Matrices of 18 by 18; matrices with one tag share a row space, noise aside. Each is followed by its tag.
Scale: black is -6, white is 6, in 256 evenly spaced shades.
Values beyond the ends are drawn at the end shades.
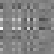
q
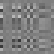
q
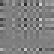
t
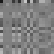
q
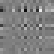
t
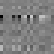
q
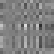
t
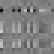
q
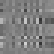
t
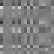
q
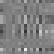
t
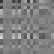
q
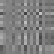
t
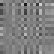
t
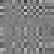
t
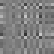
t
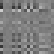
q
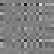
t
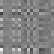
q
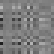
q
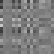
q
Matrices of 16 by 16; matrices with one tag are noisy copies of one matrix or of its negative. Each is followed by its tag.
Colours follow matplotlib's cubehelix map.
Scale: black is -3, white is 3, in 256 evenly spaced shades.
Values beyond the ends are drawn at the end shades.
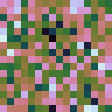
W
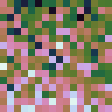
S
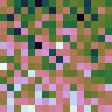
S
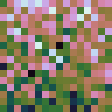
S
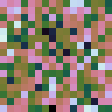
W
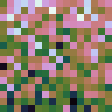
S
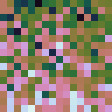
S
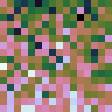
S
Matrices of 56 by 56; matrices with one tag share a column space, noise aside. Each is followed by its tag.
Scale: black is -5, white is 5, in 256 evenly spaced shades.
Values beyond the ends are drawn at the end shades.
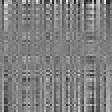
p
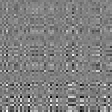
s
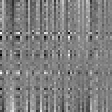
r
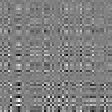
s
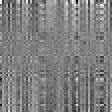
p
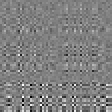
s
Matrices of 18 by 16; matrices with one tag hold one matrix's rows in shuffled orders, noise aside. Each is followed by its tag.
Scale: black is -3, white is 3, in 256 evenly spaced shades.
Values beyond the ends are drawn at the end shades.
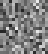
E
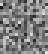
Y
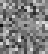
Y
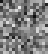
Y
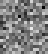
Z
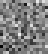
Y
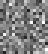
E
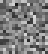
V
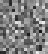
E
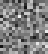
Y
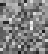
Z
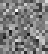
E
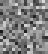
Y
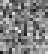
Y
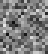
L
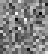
E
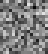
Y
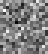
L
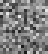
Y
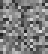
Z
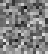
L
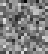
L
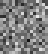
E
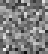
L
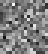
V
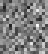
E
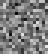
L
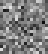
Z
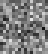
Z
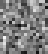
L
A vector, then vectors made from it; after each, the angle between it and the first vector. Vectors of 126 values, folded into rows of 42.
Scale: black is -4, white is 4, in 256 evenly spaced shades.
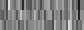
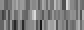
orthogonal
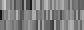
partly aligned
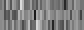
orthogonal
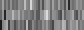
orthogonal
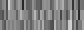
nearly parallel
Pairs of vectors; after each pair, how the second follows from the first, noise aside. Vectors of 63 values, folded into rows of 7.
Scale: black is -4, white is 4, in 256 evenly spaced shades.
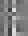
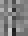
negated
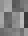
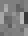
partly zeroed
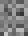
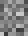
negated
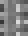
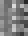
wrapped around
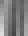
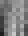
negated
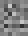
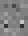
partly zeroed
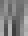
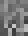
sign-scrambled
